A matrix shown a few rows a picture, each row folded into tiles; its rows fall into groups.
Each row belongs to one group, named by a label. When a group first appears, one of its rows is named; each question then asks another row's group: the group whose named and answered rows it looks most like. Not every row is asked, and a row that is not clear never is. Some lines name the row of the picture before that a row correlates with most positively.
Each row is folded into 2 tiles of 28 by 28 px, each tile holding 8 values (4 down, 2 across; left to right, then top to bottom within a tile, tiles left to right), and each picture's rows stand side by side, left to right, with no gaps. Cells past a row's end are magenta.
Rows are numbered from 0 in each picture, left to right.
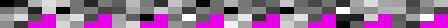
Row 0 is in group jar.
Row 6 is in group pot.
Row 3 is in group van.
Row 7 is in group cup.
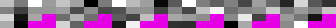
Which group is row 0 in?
cup
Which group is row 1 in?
van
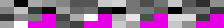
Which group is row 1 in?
cup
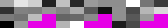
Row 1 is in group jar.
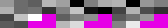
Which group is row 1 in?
jar
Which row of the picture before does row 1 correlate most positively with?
1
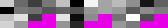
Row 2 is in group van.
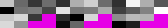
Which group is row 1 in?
pot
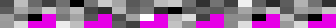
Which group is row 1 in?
jar
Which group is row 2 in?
cup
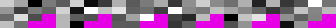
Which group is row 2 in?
cup
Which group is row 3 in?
pot
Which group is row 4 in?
cup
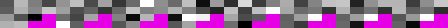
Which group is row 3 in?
cup
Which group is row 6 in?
cup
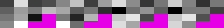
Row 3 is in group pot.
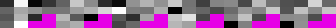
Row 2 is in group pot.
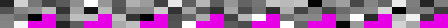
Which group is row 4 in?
cup
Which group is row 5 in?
van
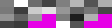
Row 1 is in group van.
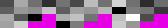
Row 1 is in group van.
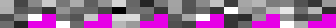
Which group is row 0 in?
cup
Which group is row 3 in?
cup
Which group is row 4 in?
pot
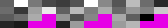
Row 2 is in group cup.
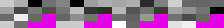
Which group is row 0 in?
van
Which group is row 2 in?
van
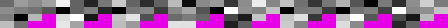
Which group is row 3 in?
jar
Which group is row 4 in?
pot
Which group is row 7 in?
pot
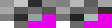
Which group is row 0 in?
van
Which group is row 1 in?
van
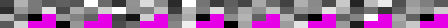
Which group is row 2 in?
pot
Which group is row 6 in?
cup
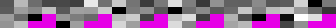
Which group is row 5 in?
cup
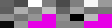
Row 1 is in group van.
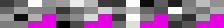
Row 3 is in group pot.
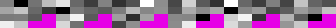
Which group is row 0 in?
jar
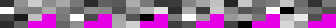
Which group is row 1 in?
van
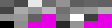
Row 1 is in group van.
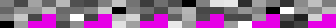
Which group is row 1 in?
van
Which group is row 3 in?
jar
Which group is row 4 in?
jar
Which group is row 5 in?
pot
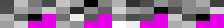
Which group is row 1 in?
van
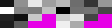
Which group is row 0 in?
pot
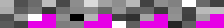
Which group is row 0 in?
cup
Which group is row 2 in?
van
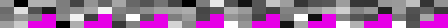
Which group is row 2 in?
van
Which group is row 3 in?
jar
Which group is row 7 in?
van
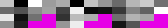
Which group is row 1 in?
jar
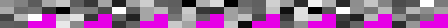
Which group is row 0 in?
cup
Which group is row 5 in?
jar
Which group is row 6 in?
pot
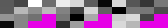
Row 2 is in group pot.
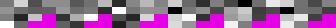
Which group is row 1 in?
cup
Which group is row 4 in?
jar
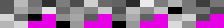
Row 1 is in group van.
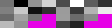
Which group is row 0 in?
jar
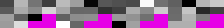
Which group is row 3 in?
jar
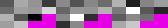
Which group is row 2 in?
jar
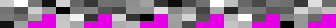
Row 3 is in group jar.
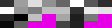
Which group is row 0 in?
pot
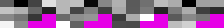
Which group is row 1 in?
van
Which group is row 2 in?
cup
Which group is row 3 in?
jar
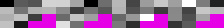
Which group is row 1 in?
van
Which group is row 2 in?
cup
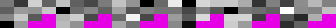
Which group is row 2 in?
van
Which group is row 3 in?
cup
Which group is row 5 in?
pot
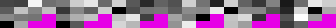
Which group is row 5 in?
jar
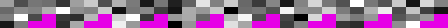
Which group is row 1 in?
pot
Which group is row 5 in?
pot
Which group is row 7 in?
jar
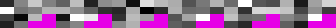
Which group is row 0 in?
pot
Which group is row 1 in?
cup
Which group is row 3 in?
cup
